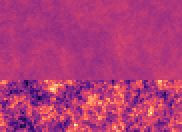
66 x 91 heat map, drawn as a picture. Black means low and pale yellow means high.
Seam: horizontal, 60% of the way down, the top part calmer. Grain: blotchy. Stripes: none. Mirror symmetry: none. Histogram: heavy tails on both sides. Average level on the scale: 50%.
